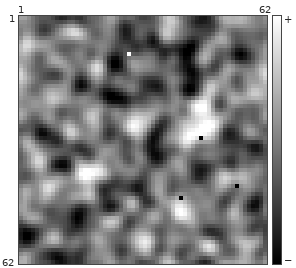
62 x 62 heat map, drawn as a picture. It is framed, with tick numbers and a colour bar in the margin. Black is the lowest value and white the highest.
The texture is blotchy. Neither half mirrors the other. No regular stripes run through it. Four lone cells stand out: one far higher and three far lower than their neighbours. No overall slope runs across the table.
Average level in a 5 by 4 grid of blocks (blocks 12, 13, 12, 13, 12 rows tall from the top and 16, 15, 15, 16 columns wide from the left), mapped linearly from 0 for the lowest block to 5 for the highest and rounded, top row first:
4 1 0 2 | 4 1 1 5 | 2 4 3 2 | 4 3 3 3 | 0 3 4 3
